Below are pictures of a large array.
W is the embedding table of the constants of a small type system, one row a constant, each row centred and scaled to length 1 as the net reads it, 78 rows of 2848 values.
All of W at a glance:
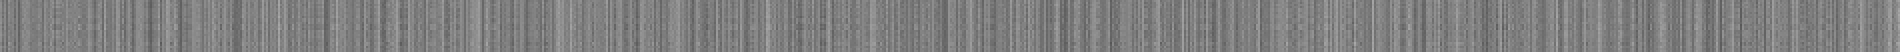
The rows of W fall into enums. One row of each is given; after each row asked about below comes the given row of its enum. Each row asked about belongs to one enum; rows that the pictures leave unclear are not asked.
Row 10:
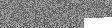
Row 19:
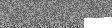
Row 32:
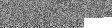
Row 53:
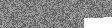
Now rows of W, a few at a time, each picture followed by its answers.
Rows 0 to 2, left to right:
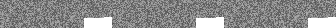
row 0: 19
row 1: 10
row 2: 19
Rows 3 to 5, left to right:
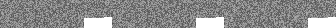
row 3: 10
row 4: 10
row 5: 19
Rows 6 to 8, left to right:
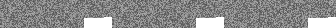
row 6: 53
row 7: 53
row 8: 10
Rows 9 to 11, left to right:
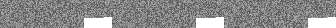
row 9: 10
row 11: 19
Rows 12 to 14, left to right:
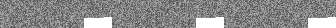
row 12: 19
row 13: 32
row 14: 53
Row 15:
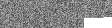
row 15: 32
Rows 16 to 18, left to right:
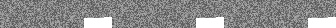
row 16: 19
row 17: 53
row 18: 19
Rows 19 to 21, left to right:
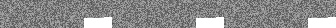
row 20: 10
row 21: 53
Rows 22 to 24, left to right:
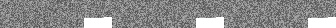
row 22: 32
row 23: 19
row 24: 19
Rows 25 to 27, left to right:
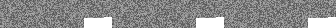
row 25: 53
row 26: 53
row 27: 10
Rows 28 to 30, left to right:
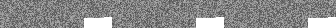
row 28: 19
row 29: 32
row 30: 10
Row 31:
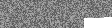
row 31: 19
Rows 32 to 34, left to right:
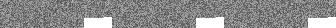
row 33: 53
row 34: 10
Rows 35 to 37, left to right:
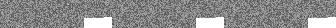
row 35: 10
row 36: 53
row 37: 53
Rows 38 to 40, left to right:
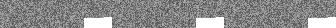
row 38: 19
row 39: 32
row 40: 53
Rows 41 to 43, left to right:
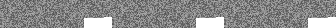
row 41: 53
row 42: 53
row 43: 53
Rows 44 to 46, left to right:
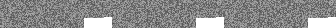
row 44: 53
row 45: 10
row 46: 10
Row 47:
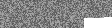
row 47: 19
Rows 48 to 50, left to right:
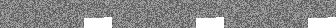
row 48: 10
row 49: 10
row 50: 53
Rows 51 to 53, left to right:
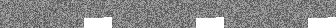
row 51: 32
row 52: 10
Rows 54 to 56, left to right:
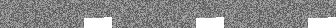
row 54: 10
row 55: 19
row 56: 10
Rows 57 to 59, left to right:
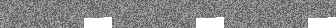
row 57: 19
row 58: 53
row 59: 10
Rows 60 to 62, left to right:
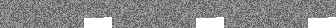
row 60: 10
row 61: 53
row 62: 53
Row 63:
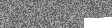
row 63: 19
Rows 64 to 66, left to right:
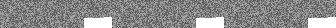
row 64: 19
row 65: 19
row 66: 53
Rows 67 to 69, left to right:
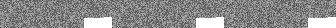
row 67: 19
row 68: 19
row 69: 32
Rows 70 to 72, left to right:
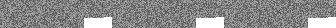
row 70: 53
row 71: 10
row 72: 10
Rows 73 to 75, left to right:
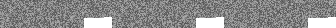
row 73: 19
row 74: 19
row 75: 10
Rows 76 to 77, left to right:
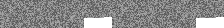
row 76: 19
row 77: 53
